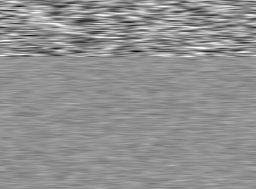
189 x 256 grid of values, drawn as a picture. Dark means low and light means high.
Histogram: heavy tails on both sides. Grain: streaks across. Seam: horizontal, 30% of the way down, the bottom part calmer.
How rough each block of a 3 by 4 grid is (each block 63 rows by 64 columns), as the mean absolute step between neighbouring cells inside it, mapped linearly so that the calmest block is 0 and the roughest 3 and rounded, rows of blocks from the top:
3333
0000
0000
